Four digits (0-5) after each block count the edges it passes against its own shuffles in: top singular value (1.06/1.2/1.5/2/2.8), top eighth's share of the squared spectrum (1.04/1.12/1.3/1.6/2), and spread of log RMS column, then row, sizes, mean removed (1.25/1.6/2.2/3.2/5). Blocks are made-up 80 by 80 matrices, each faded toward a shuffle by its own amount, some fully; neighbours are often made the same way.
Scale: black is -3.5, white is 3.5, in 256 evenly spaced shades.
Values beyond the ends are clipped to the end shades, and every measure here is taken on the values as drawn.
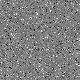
2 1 0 0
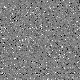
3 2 0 1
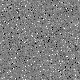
0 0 0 0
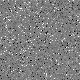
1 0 0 0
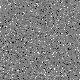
2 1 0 0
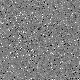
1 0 0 0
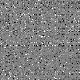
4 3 1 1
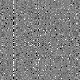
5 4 2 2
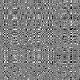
5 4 3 3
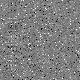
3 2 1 0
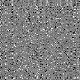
4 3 2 2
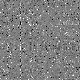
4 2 1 0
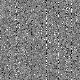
2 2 3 0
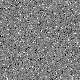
0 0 0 0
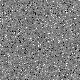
0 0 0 0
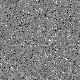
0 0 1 0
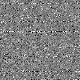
2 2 0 3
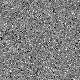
2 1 0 0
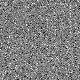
2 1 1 0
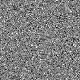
3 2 0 1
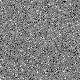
2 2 0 0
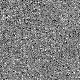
2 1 0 0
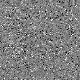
3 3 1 1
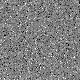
1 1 0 0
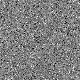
2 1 0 0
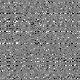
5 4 2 3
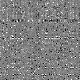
4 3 1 2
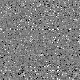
3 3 1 2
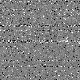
3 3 0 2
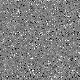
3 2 0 1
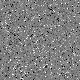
0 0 0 0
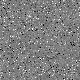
0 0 0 0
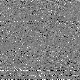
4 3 0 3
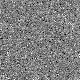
0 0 0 0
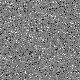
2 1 0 0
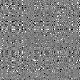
5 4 3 3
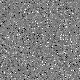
3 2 0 0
